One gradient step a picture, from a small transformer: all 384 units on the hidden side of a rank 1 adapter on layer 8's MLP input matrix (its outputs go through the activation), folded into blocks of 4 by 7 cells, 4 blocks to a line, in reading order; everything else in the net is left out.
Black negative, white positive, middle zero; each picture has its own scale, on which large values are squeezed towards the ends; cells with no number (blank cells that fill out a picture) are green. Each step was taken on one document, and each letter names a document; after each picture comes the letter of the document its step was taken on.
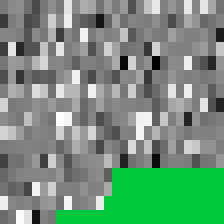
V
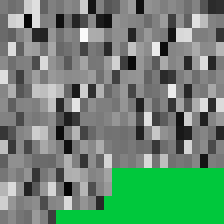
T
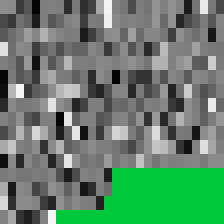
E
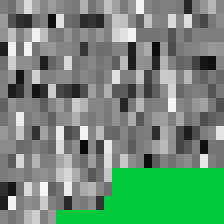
T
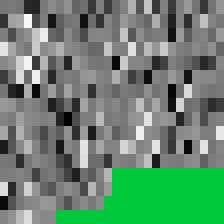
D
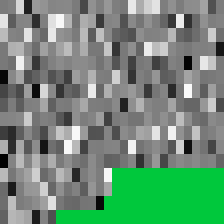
E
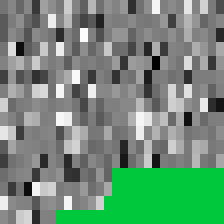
V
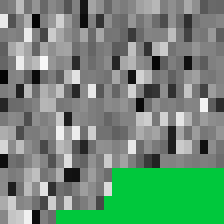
E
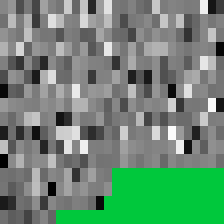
E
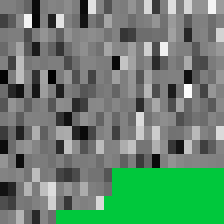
D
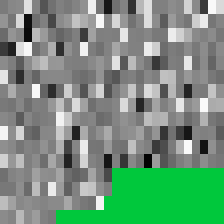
T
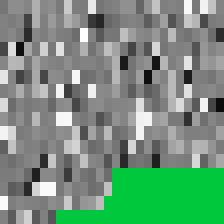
V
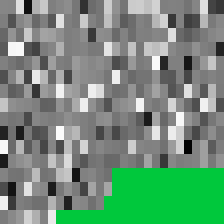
E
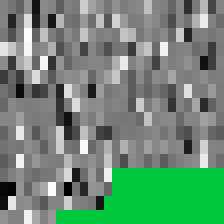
T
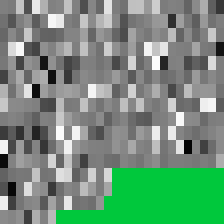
E
